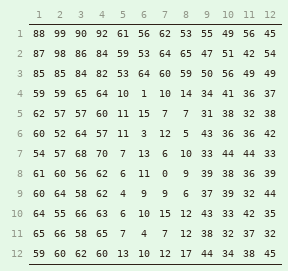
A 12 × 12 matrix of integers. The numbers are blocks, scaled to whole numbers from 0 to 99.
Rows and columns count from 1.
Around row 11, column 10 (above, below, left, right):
33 34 38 37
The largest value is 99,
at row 1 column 2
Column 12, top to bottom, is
45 54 49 37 38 42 33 39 44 35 32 45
